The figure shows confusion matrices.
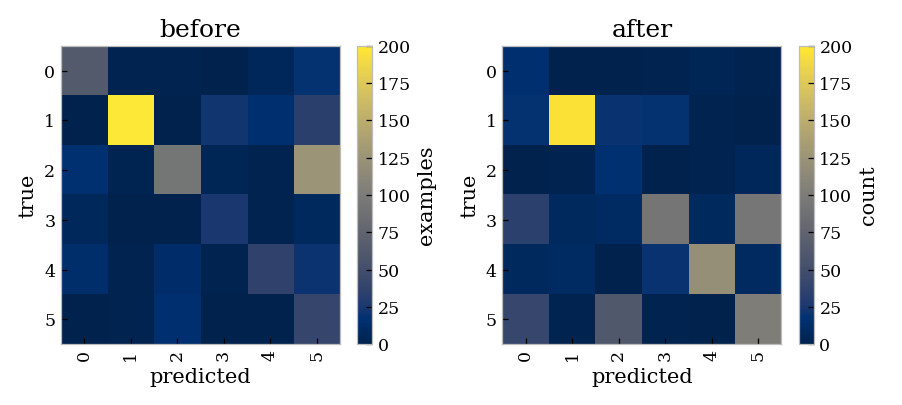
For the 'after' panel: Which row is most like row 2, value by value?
0
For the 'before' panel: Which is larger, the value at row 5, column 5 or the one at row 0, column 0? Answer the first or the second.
the second
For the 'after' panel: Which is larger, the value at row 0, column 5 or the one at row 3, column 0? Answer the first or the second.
the second
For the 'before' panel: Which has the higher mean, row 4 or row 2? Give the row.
2
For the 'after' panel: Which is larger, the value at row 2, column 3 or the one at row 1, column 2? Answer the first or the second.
the second
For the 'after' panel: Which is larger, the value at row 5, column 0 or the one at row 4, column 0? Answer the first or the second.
the first
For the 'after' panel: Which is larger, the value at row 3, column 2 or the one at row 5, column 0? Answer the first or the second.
the second
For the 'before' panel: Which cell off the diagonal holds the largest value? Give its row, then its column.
2, 5
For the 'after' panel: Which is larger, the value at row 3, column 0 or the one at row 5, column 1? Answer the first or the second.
the first
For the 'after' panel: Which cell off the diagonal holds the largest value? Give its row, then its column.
3, 5
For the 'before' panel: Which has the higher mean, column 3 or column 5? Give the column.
5
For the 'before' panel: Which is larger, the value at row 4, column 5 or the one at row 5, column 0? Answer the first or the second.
the first
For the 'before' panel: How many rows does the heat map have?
6
